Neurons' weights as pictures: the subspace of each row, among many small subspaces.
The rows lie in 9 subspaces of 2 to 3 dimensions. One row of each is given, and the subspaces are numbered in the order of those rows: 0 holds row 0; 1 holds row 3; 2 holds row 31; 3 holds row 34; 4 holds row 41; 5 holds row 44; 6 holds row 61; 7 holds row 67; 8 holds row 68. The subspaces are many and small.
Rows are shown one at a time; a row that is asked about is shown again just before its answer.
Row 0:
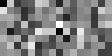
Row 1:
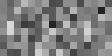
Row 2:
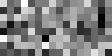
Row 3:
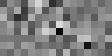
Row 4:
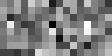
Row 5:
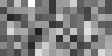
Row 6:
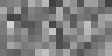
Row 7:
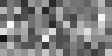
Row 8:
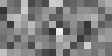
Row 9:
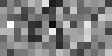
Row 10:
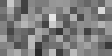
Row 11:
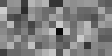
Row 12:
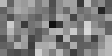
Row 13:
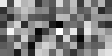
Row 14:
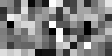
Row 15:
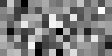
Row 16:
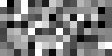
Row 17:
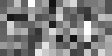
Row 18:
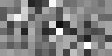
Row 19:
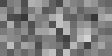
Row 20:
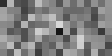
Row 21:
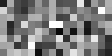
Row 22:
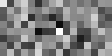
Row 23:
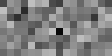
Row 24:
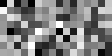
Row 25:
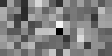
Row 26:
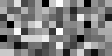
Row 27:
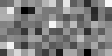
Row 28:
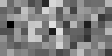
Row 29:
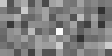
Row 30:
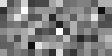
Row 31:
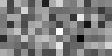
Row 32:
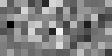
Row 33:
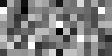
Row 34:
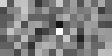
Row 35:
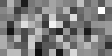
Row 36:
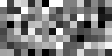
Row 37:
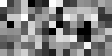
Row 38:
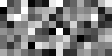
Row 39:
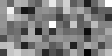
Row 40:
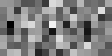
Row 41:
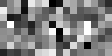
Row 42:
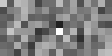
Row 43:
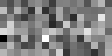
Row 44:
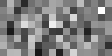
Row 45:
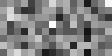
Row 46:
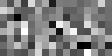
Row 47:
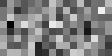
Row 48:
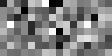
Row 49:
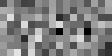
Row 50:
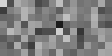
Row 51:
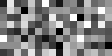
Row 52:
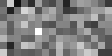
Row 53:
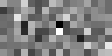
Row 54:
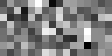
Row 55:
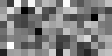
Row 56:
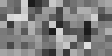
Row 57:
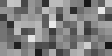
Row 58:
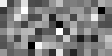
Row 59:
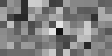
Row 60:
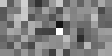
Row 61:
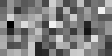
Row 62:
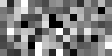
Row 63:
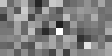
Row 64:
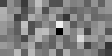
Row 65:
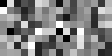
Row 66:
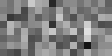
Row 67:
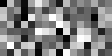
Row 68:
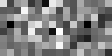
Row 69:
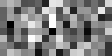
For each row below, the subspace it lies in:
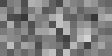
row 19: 7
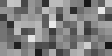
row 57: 2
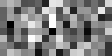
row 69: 8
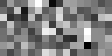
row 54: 1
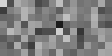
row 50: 0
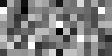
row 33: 4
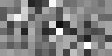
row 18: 1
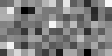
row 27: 7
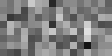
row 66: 1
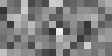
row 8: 4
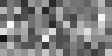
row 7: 2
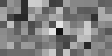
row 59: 3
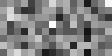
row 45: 7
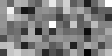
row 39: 7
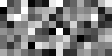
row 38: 6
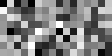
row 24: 0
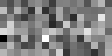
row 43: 2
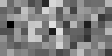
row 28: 8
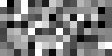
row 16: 8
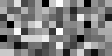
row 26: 2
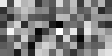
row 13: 3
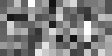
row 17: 0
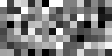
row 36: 2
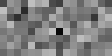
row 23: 6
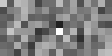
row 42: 3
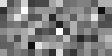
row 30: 6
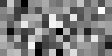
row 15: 5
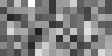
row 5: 0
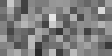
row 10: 8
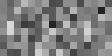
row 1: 5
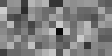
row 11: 4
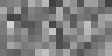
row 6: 6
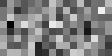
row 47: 6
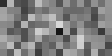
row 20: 7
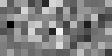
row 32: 8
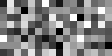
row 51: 2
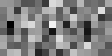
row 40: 5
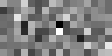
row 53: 1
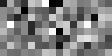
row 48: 5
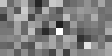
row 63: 1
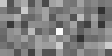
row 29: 2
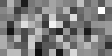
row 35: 5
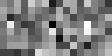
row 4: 4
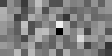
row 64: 1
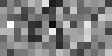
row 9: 8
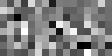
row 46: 1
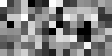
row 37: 0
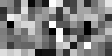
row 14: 4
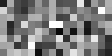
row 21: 4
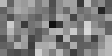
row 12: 4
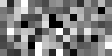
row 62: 5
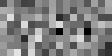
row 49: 1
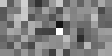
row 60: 3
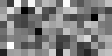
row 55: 7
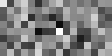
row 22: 7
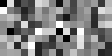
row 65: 0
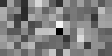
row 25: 3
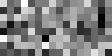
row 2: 2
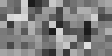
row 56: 3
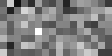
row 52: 7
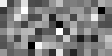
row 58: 6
